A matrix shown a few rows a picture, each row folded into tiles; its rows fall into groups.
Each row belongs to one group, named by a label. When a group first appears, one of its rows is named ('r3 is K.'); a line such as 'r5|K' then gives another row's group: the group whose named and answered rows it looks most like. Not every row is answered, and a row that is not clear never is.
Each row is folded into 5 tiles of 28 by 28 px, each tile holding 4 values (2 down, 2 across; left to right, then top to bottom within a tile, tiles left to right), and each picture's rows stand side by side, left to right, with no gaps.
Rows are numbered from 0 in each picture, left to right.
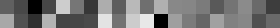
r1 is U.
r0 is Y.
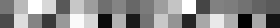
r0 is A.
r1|A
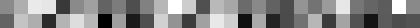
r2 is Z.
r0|A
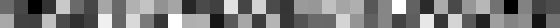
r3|U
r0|Y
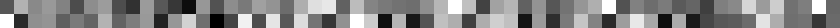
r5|Z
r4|A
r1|Y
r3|A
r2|A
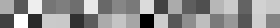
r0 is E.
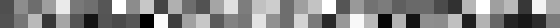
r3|Z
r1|E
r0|Z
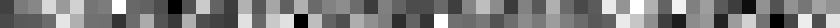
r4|Z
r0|Z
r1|Y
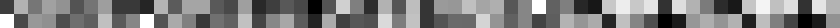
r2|Y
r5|Z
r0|U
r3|Z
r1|U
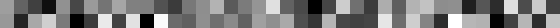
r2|Y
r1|E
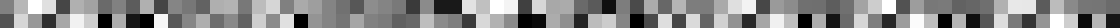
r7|A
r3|Z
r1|E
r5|A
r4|Y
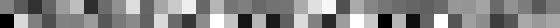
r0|E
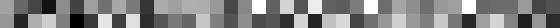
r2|E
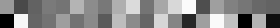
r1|A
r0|E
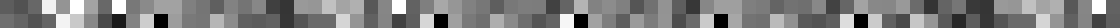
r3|U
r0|Z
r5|U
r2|Z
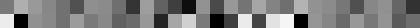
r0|U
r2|U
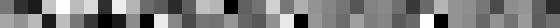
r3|U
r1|E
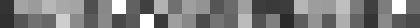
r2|Z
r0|Z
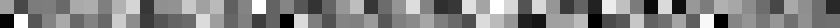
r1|Z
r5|U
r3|Z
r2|E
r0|E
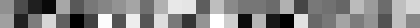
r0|Y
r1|A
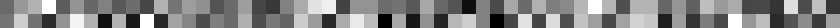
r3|Y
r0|A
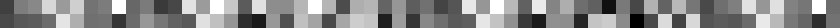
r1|Z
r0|Z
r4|Y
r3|Z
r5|Z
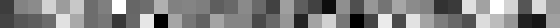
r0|Z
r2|Y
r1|U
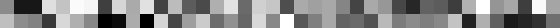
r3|Z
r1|E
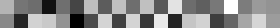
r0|Y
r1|E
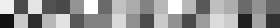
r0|E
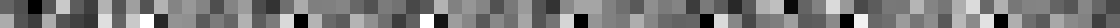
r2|U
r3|U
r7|U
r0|Y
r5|E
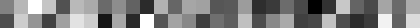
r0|A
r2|Y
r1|U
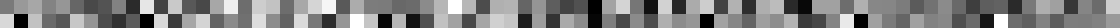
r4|Y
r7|E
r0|U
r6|U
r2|A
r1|E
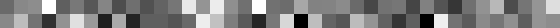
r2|U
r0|A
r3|E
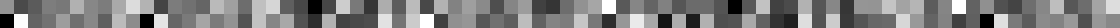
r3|U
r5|Y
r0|E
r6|Z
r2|Y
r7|E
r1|E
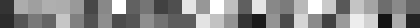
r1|Z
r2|A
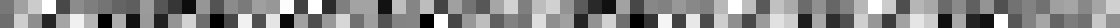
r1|Y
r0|A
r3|E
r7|E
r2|E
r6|A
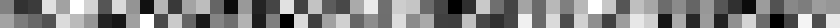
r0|Z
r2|E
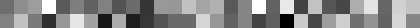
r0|A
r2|E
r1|Z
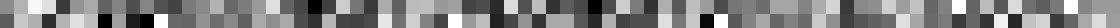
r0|A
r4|Y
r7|E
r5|E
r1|E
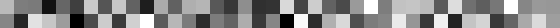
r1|U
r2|E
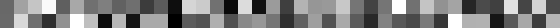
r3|Y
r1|Y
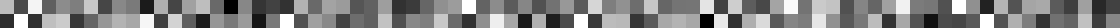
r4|E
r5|E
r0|E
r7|U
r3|A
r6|Z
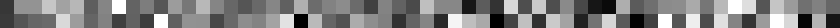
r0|Z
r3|Y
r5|A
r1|E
